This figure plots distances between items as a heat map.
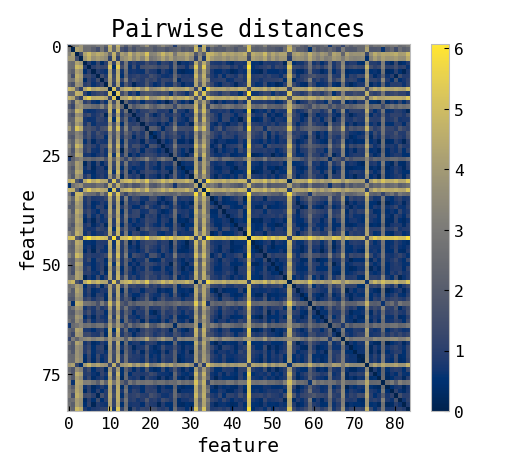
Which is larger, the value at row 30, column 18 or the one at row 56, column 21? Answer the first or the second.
the second
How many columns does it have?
84
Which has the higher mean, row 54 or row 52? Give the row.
54
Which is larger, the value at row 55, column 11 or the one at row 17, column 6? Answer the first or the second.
the first
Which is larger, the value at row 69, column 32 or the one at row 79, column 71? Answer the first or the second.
the first
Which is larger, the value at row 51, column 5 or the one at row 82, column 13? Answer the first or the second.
the first
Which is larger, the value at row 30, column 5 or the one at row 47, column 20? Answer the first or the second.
the first
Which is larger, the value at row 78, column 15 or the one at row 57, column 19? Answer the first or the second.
the second
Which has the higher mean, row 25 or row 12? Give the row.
12
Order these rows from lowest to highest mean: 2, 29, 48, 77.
29, 48, 77, 2
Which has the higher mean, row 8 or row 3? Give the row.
3
